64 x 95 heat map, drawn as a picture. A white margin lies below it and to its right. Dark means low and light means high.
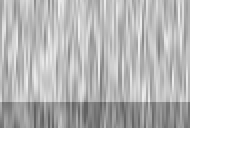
The top part is higher, up to a seam about 80% of the way down. The ninth with the lowest average is the bottom middle. Overall the values sit about 70% of the way up the scale.
